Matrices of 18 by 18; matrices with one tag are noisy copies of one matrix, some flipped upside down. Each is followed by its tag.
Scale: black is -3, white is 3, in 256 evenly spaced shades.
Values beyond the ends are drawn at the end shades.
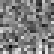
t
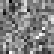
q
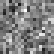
q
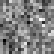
q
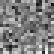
t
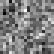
q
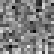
t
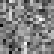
q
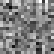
t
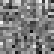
t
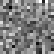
t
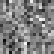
q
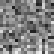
t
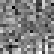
t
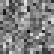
q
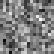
q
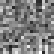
t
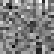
t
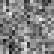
q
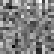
t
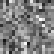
q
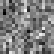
q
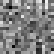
t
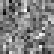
q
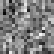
q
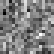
q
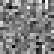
t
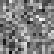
q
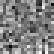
t
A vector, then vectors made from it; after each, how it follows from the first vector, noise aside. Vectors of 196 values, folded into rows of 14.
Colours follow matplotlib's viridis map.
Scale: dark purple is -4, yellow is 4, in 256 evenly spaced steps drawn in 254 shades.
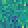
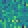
negated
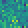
negated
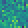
negated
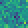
wrapped around
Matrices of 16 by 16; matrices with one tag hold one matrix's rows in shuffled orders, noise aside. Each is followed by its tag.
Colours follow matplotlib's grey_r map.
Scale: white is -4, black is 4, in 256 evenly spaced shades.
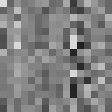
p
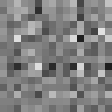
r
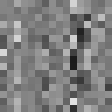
p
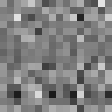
r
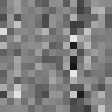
p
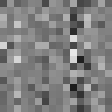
p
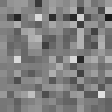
r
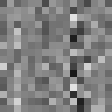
p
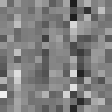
p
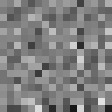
r
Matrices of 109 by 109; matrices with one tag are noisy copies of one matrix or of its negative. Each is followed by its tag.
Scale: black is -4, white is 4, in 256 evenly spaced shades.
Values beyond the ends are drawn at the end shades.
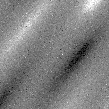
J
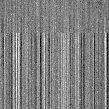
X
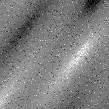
J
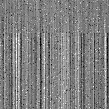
X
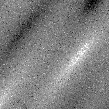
J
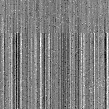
X
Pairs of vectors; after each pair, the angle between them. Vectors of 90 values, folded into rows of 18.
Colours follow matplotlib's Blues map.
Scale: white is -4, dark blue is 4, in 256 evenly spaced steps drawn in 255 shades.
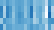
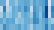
nearly opposite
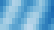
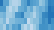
nearly parallel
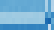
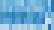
nearly opposite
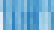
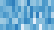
orthogonal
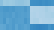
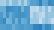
nearly parallel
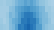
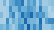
partly aligned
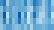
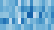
partly opposed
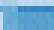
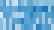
partly aligned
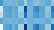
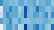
nearly parallel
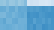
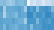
nearly parallel
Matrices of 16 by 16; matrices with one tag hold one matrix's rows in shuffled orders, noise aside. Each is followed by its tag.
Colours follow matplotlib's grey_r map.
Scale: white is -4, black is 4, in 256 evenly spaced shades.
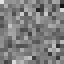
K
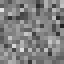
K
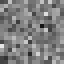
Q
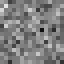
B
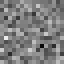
B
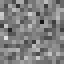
B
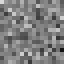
K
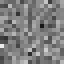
Q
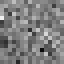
Q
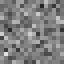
B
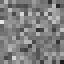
K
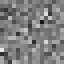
Q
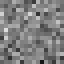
B
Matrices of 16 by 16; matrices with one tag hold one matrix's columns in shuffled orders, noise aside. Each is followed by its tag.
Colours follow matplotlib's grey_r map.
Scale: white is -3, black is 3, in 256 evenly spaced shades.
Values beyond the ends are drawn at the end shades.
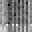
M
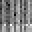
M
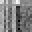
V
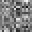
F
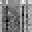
V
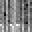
M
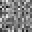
F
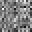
F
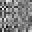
F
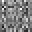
F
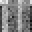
V
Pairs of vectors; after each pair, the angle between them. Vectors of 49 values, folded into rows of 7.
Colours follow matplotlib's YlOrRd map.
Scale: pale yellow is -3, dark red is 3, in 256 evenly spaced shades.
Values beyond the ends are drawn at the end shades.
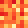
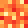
partly opposed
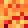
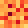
orthogonal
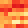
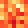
partly opposed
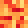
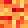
nearly parallel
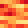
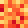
orthogonal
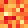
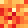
orthogonal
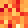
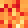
nearly parallel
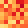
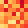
nearly parallel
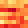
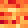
nearly opposite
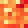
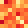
orthogonal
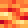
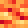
nearly parallel
